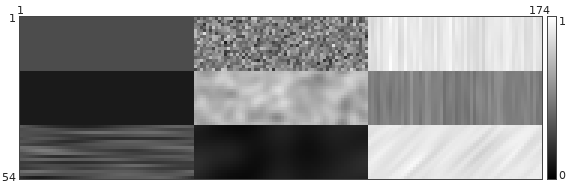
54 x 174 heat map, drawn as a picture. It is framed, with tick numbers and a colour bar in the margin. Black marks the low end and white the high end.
The table splits into 3 rows of 3 panels. Panel 1,1: low, flat. Panel 1,2: middling, fine-grained, strong in contrast. Panel 1,3: very high, streaked downward, faint in contrast. Panel 2,1: very low, flat. Panel 2,2: high, blotchy. Panel 2,3: middling, streaked downward, faint in contrast. Panel 3,1: low, streaked across. Panel 3,2: very low, smooth, faint in contrast. Panel 3,3: very high, slanting up to the right, faint in contrast.
